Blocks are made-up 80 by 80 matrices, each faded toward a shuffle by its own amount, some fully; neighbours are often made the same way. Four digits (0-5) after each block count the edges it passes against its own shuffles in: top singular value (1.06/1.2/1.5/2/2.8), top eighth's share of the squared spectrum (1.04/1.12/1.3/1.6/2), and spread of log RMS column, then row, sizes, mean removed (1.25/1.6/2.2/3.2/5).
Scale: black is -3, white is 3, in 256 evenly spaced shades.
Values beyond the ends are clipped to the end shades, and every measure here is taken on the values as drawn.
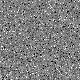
2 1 0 0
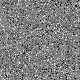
1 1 0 0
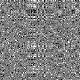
4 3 2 2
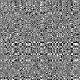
5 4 3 3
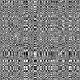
5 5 4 4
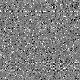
4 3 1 2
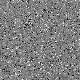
2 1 0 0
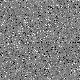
2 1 0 0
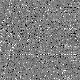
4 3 0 2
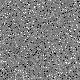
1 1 0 0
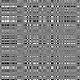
5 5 4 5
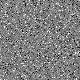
0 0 0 0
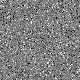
2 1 0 0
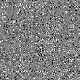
4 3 1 1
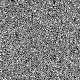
1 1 0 0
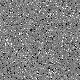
2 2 0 0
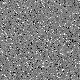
1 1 0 0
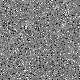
2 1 0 0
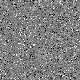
3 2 1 0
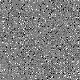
3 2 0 1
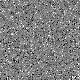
2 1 0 0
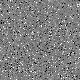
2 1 0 0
